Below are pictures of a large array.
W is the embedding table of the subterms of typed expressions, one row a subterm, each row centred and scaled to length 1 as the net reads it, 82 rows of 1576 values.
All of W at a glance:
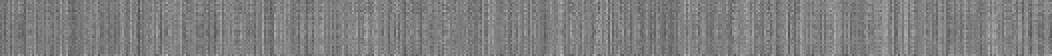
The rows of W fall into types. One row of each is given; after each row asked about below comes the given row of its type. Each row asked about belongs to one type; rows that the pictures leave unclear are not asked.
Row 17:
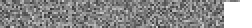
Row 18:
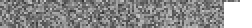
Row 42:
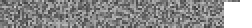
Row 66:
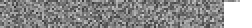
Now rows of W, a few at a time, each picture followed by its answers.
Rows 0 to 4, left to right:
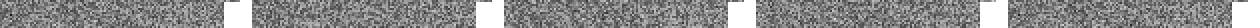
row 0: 17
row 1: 42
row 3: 66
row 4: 17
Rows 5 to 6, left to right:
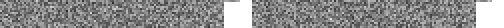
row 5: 66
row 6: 66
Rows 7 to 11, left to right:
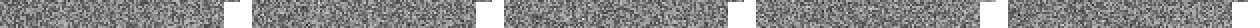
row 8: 18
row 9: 18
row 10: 66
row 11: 17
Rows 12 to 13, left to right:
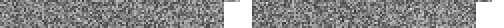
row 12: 66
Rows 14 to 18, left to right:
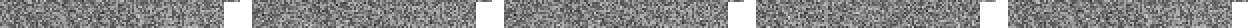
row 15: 17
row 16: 17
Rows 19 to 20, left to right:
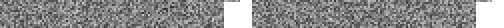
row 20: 66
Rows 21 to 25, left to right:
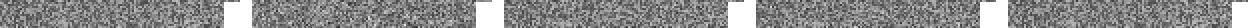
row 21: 18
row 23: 42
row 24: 17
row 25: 18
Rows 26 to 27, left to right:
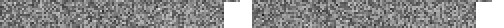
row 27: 17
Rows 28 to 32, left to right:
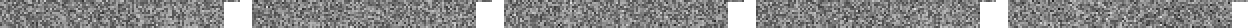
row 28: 18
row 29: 17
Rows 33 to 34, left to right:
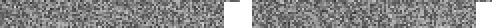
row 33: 17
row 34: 18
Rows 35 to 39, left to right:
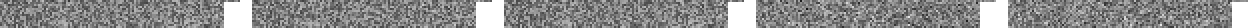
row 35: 18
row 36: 42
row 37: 18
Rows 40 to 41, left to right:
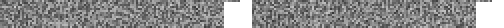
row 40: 42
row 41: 42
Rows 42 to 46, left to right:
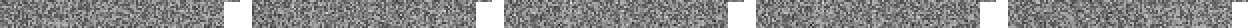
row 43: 17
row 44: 18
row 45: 18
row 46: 18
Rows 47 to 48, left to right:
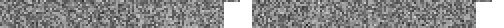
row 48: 18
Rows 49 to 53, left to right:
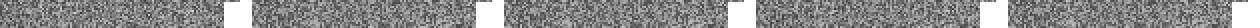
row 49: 17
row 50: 18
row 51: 18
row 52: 42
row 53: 18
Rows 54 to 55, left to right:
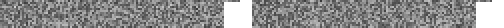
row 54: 42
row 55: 18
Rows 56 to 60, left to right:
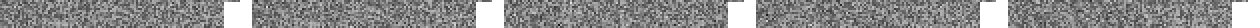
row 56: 42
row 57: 17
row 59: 17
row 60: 18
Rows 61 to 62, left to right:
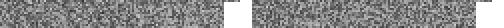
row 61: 18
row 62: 42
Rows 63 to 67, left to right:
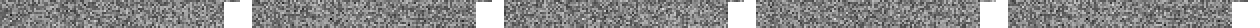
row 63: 17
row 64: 42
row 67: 42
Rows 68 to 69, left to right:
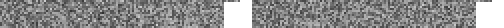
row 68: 18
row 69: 42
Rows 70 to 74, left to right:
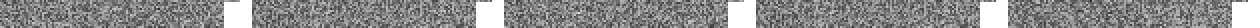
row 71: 42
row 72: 66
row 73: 42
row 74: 18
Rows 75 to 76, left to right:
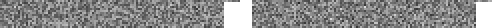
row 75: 42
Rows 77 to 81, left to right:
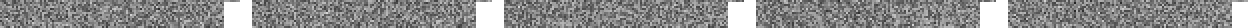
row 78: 66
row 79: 42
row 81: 66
